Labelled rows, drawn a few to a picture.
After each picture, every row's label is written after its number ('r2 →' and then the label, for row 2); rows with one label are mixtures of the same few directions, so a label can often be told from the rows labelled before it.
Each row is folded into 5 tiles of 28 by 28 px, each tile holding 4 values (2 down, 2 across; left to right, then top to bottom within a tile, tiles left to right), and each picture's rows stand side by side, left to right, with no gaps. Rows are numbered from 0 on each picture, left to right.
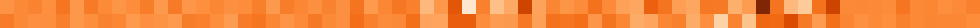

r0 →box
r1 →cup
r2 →box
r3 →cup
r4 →box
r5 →box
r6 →box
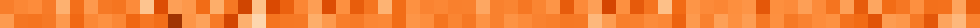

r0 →box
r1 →cup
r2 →cup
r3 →box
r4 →cup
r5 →box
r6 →cup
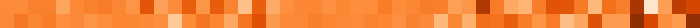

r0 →box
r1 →cup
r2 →cup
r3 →box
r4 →box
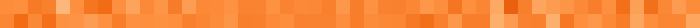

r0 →box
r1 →cup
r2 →box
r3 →box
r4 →box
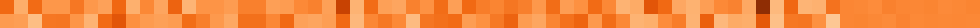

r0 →cup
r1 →cup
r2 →box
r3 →cup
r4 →box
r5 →box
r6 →cup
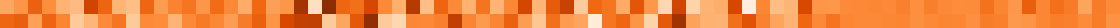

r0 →box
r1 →cup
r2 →cup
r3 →cup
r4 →cup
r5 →cup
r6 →box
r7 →cup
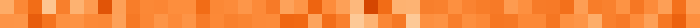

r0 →cup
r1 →box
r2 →box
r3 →box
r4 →cup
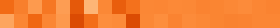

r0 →box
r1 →box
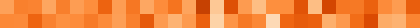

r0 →cup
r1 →box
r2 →cup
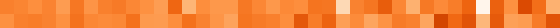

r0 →box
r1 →cup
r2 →box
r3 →box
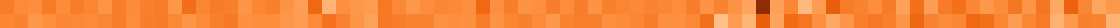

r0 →cup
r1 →cup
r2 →cup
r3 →box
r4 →cup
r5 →box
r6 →box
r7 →box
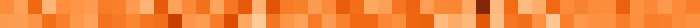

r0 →cup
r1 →cup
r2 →box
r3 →box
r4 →box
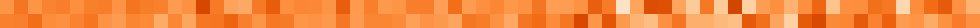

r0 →cup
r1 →box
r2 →box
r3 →cup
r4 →box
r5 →cup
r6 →box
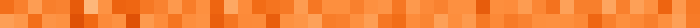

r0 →box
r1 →box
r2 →cup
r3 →box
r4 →cup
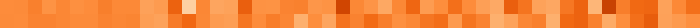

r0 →cup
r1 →cup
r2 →box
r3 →box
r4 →cup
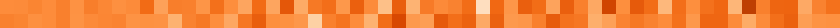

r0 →box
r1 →cup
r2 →cup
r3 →box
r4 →cup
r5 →cup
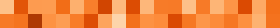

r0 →cup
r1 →cup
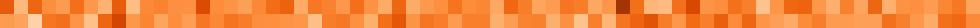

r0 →cup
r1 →box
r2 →cup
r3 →box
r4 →box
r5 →box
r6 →cup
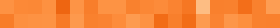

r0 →box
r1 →box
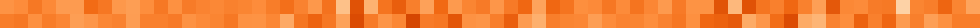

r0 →box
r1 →cup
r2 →box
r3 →cup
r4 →cup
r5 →cup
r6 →box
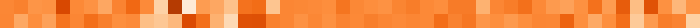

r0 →box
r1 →cup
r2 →box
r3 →box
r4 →box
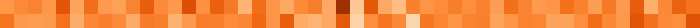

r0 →box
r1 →cup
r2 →box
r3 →box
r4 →box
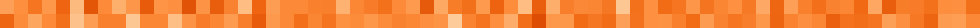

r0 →box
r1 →cup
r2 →box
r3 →cup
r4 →box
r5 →box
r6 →cup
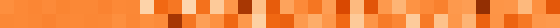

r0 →cup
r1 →cup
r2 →box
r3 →box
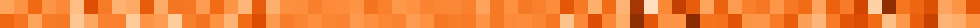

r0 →box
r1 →cup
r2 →box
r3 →box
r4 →box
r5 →cup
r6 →cup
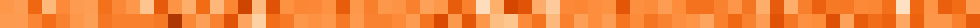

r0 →cup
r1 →cup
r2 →box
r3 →box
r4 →box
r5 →box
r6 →box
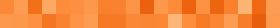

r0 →cup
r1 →cup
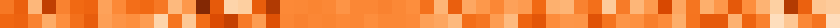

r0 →cup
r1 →box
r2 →box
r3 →cup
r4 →cup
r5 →box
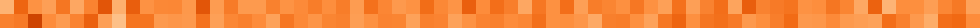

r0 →cup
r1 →box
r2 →box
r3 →cup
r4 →cup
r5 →cup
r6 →cup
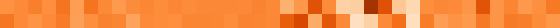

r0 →box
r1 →cup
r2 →box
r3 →box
